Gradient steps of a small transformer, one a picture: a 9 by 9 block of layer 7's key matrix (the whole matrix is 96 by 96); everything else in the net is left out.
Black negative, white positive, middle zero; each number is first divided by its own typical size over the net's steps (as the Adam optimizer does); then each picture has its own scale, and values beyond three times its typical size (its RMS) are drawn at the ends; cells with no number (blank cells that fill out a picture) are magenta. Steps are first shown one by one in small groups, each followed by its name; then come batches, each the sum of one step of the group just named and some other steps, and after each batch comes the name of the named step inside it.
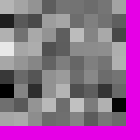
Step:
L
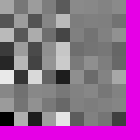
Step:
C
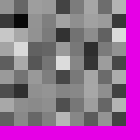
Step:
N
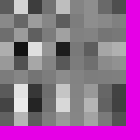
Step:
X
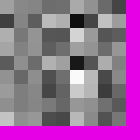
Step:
L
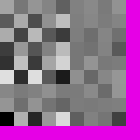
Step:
C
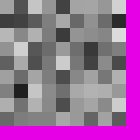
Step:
N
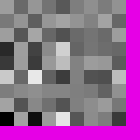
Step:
C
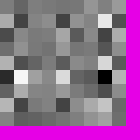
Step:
N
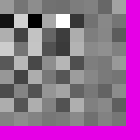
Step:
L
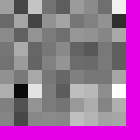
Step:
N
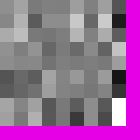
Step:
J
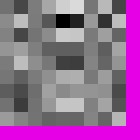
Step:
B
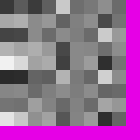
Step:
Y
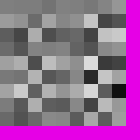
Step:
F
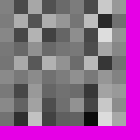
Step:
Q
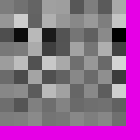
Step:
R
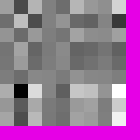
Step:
J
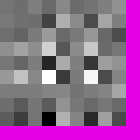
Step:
R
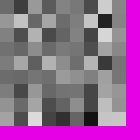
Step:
Q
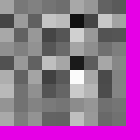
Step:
R
